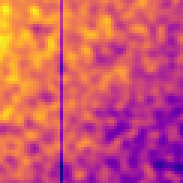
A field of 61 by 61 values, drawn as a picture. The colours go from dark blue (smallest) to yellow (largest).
Stripes: none. Mirror symmetry: none. Ninth with the highest average: top left. Odd lines: column 21. Slope: up to the top left. Ninth with the lowest average: bottom right. Histogram: bell-shaped.
